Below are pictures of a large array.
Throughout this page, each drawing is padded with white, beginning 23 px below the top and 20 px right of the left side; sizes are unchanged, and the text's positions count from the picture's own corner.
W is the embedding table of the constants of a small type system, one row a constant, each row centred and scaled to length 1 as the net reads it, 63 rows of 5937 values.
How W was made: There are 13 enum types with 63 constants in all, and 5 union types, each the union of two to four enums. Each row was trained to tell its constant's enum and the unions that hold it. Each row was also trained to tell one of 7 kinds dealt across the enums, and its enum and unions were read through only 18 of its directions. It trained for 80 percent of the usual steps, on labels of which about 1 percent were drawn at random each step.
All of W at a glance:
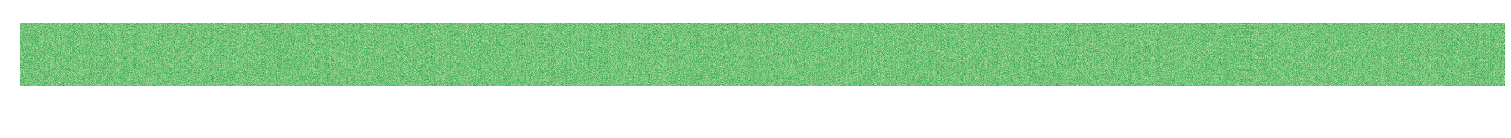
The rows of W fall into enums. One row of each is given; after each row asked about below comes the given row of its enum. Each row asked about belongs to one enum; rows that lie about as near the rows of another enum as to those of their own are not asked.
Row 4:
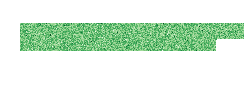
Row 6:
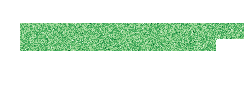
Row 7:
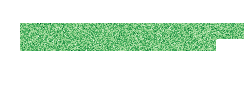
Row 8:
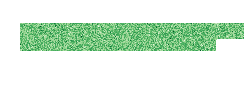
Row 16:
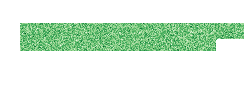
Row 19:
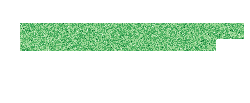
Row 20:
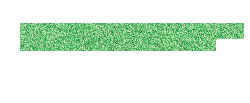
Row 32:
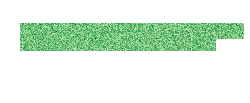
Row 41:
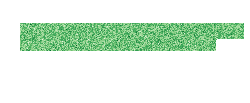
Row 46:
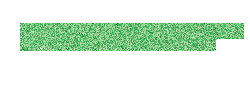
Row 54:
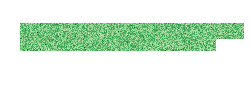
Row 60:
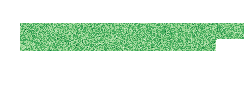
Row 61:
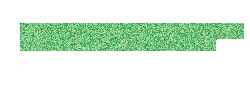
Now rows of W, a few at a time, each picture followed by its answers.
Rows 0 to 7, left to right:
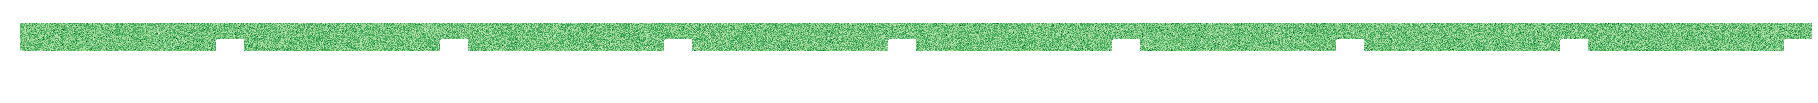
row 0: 8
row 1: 4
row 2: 41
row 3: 20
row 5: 46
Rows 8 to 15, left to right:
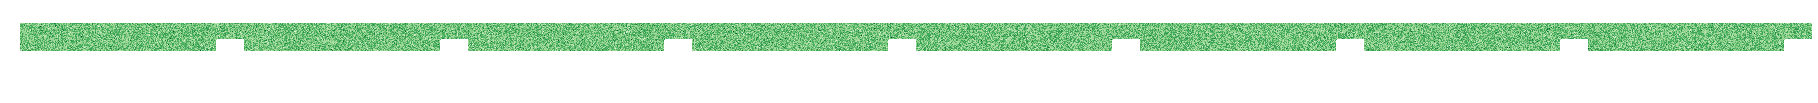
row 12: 7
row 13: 41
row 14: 19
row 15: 54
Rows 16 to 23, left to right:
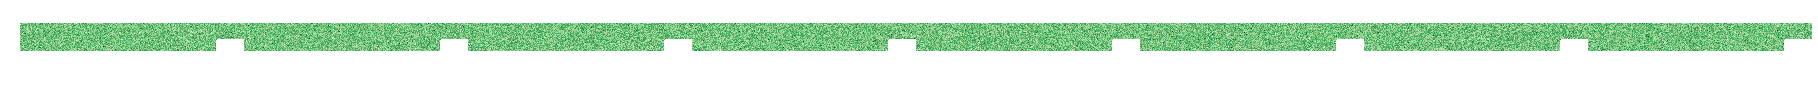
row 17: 46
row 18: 41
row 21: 20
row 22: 60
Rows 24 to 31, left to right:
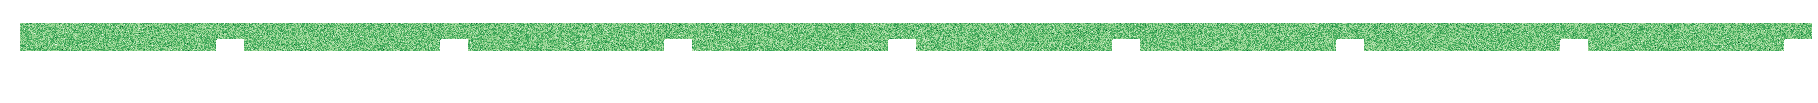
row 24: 4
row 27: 16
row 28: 8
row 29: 61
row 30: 60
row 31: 16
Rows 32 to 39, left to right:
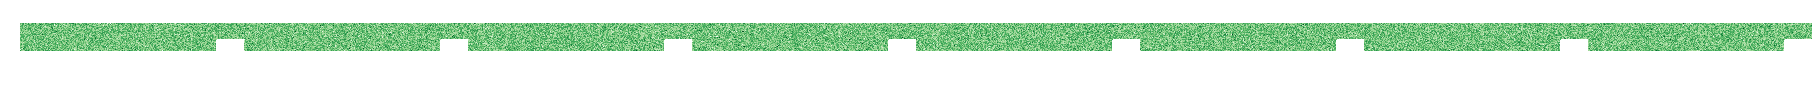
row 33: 8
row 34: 4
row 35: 19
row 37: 19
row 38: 16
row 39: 7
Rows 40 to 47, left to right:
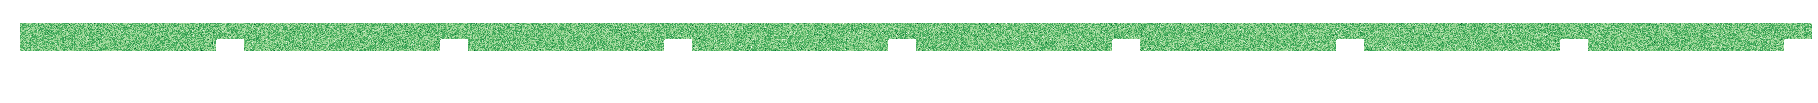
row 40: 61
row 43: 4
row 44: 41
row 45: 16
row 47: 8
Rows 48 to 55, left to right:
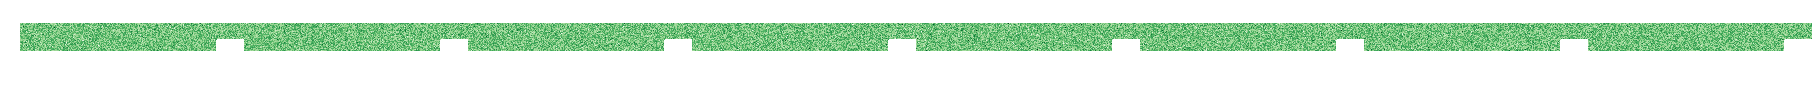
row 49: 6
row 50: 16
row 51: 54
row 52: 19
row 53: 7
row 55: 7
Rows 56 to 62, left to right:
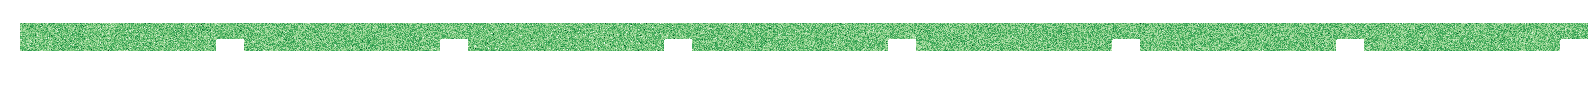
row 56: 19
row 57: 41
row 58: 32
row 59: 20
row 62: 4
